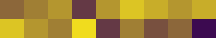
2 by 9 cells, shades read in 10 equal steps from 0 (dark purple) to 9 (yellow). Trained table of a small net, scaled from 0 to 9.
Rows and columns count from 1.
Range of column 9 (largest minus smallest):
7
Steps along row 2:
down down up down up down up down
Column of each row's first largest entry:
6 4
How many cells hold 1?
0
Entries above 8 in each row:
0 1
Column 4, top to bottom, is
2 9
